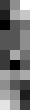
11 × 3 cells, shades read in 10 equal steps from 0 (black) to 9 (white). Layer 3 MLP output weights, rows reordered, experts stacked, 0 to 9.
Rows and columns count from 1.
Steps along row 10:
down down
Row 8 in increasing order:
5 6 6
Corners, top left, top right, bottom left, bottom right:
2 9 8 2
